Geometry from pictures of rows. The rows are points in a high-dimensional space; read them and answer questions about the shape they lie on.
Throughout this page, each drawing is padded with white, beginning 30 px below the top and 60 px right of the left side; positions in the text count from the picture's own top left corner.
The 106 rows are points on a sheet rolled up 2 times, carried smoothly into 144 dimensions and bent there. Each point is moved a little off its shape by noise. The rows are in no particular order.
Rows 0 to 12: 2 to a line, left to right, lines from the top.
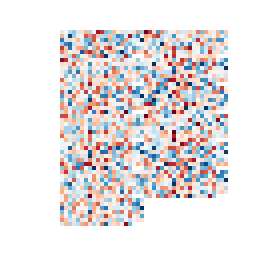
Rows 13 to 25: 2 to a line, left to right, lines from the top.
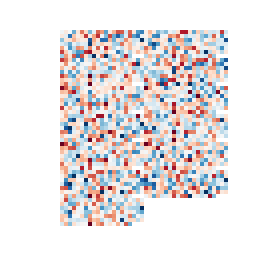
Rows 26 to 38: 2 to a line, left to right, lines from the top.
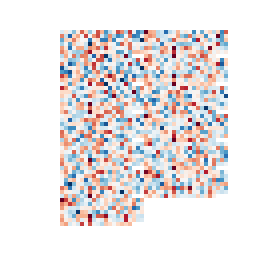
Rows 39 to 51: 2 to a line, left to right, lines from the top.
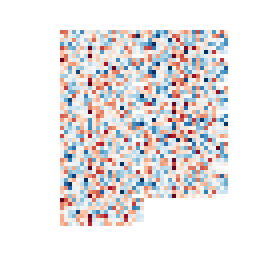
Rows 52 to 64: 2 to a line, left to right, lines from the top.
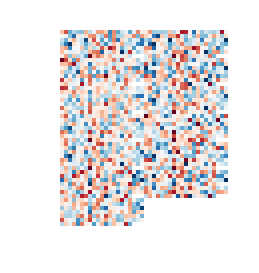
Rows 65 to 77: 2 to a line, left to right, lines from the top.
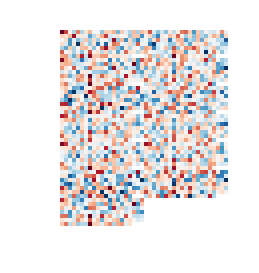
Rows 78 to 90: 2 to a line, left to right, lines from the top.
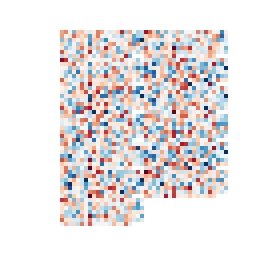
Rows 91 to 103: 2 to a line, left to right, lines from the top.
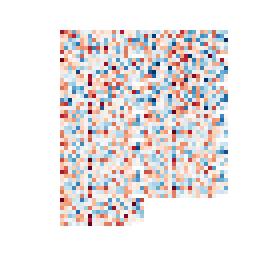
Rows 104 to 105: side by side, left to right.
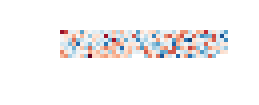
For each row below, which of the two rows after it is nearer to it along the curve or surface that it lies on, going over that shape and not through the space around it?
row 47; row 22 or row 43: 43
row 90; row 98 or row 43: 98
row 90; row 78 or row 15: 15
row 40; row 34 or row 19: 19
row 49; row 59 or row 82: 59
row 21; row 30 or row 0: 30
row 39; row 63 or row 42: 42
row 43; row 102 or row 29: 29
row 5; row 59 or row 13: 59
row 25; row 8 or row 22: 22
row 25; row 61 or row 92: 61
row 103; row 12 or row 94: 94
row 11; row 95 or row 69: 69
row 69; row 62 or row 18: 18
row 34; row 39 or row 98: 98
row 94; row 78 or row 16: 16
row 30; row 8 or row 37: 37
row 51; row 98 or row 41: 41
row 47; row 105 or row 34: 105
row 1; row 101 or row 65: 65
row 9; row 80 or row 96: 96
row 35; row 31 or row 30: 31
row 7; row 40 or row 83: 40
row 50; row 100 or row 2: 2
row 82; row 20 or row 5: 5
